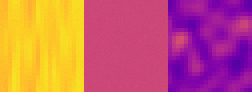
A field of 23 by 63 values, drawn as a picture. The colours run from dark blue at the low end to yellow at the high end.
It is made of 1 by 3 panels. Panel 1,1: very high, streaked downward, faint in contrast. Panel 1,2: middling, flat. Panel 1,3: low, blotchy.
